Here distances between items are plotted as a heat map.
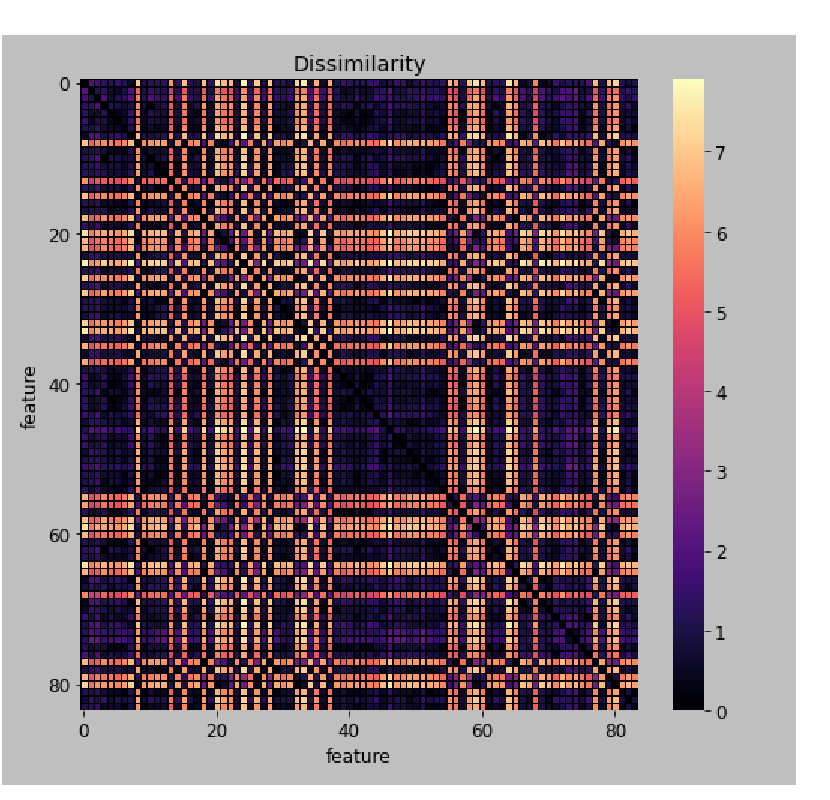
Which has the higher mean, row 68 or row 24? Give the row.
24
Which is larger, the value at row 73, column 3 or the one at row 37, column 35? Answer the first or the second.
the first
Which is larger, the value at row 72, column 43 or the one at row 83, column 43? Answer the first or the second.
the first
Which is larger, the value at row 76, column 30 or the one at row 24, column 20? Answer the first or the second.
the second
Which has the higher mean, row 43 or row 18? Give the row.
18
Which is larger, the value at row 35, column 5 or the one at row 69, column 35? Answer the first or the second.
the second
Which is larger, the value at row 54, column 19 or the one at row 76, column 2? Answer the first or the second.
the second
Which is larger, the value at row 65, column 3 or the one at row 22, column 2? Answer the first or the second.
the first
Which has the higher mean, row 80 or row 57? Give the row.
80
